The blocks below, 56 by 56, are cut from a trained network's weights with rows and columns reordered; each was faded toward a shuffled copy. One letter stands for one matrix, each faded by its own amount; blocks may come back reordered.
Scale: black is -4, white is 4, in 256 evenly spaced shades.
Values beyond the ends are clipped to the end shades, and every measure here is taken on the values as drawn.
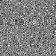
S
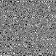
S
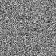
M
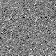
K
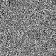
M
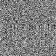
M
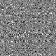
S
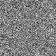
M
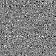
S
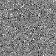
K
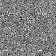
K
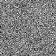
M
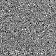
K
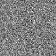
M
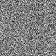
M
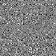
S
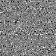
S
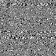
S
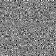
S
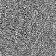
M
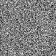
M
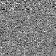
S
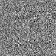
M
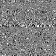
S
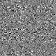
S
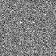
M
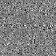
S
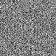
M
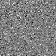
K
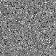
K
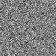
M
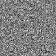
M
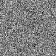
M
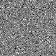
K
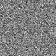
M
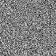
M
